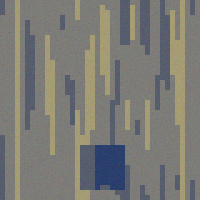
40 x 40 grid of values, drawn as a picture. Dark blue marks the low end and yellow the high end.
Grain: streaks running down. Slope: none. Odd patch: lower, in the bottom middle. Ninth with the lowest average: bottom middle. Calmest part: bottom left.
